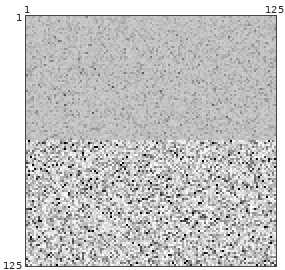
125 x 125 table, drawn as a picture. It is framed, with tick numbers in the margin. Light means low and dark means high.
A horizontal seam about 50% of the way down splits the table, and the top part is calmer. No regular stripes run through it. The values are skewed, with a long tail toward high values. The halves do not mirror each other. No overall slope runs across the table. The grain is fine, like static.
